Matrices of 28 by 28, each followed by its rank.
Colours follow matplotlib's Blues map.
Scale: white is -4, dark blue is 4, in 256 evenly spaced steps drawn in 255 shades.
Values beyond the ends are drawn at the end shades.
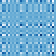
one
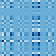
one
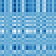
one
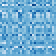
three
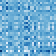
three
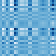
one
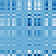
one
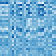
three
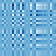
one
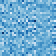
five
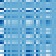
one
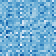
five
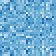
five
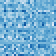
five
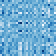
three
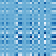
one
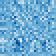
five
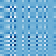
one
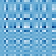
one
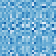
three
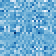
five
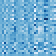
three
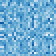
five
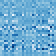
three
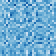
five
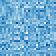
five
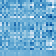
three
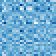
three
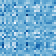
three
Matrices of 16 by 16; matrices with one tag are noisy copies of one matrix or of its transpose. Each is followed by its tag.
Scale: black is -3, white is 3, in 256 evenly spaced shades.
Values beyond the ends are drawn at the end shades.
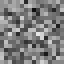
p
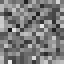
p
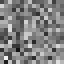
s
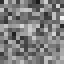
s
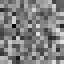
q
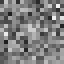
s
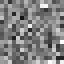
q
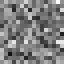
p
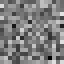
q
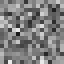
p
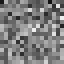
s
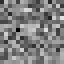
s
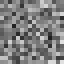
q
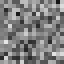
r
